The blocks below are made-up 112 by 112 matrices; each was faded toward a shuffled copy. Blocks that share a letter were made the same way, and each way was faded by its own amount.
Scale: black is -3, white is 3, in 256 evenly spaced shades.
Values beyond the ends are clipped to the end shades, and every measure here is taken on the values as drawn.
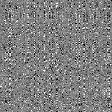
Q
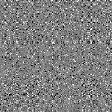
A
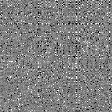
A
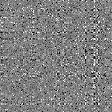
A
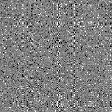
A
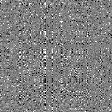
Q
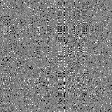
A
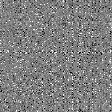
A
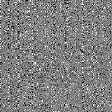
Q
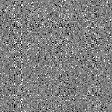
A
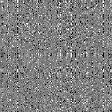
Q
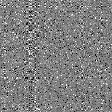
A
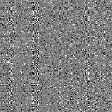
Q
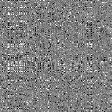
Q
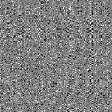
Q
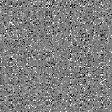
A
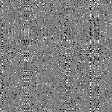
Q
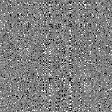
Q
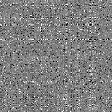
A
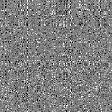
Q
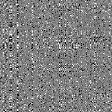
Q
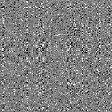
Q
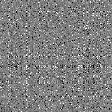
A
